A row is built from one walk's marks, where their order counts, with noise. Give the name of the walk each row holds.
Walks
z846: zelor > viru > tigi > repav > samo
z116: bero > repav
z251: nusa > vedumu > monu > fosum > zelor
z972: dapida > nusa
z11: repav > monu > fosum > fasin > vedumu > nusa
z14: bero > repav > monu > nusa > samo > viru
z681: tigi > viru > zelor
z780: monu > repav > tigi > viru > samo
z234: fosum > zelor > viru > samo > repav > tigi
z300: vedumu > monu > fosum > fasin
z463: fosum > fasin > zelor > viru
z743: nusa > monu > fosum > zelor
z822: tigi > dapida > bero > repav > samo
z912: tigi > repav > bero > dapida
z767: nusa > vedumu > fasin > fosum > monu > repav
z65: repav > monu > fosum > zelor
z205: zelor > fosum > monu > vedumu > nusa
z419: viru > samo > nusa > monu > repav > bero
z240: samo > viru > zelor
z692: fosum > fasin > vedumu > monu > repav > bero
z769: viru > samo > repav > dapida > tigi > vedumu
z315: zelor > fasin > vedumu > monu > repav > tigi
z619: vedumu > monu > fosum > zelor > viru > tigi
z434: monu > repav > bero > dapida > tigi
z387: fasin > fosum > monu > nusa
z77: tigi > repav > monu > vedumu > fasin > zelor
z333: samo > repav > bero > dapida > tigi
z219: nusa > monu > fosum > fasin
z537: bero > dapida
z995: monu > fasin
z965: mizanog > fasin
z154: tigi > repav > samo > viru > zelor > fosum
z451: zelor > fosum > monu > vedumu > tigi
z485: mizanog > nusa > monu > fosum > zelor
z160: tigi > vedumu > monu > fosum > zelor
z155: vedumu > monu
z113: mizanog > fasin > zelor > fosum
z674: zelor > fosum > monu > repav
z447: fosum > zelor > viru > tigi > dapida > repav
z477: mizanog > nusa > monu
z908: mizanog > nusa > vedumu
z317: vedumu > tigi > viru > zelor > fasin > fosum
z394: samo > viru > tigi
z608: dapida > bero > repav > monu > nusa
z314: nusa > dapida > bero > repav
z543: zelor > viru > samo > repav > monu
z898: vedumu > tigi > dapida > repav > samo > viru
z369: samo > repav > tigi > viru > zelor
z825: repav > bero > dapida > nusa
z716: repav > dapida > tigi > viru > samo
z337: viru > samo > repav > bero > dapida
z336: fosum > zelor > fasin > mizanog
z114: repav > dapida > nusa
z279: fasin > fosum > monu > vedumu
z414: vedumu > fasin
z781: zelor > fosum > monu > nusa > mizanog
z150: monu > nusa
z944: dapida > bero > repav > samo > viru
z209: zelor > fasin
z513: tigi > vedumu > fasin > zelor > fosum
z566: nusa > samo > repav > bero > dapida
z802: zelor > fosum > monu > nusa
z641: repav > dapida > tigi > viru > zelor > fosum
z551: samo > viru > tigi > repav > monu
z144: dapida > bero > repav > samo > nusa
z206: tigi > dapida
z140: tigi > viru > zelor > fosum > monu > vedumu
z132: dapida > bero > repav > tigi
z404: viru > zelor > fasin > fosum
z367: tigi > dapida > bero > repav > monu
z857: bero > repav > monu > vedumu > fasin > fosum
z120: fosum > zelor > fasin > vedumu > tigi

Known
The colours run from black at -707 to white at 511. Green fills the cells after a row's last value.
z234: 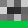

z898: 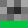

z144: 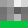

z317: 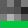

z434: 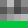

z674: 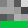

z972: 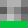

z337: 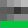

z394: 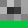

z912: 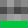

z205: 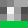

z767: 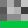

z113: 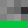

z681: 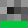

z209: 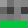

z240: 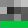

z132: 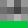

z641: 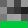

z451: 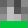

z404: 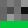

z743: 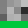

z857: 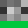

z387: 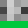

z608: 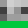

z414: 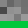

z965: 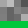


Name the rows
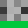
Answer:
z219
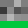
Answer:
z537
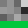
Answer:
z65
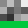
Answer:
z543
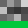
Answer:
z154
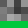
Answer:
z619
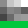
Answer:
z419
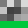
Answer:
z780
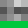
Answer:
z566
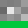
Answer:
z155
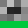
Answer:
z716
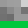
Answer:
z116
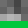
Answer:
z120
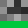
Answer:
z447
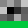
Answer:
z369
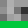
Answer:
z485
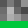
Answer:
z140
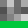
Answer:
z367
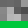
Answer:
z160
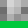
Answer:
z150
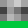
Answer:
z825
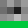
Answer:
z333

